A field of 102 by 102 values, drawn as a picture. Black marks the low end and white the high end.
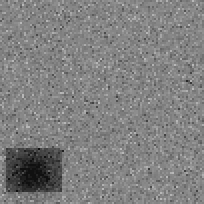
Ninth with the lowest average: bottom left. Mirror symmetry: none. Histogram: skewed, a long tail of low values. Odd patch: lower, in the bottom left. Dips: one, in the bottom left. Stripes: none.
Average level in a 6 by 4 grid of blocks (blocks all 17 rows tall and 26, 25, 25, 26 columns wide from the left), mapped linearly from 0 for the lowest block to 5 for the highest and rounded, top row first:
5 5 5 5 / 5 5 5 5 / 5 5 5 5 / 5 5 5 5 / 1 4 5 5 / 0 4 5 5
